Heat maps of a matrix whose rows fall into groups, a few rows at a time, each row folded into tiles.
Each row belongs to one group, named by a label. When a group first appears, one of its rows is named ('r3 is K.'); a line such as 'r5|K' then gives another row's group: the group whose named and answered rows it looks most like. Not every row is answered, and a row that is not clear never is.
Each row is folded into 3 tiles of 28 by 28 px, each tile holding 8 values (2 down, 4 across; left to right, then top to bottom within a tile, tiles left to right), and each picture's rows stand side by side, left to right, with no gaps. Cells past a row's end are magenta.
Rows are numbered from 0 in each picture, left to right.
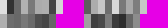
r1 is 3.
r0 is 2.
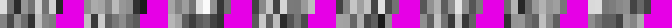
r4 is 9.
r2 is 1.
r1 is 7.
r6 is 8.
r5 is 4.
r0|8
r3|3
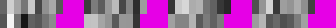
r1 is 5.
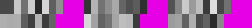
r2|9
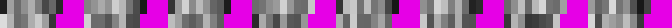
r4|7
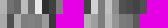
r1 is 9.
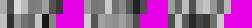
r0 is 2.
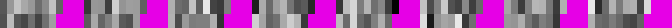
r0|3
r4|7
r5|2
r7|2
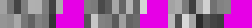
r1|5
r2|4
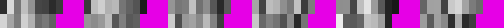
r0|9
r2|2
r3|2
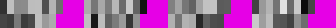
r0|8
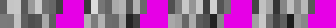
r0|7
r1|4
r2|9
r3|3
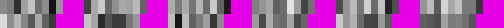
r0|5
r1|3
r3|4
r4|7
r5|8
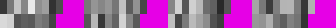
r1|8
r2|9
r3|5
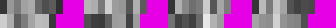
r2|8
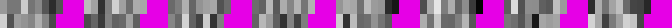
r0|2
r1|8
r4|7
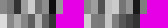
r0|5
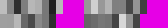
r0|5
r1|8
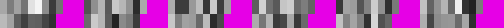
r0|1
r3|4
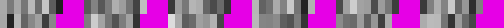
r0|7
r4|9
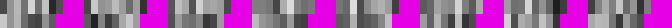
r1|8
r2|3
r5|4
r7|5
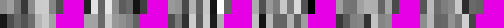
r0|8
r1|9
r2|8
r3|7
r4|8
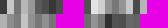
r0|9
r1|3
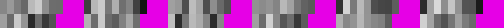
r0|4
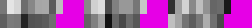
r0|3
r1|3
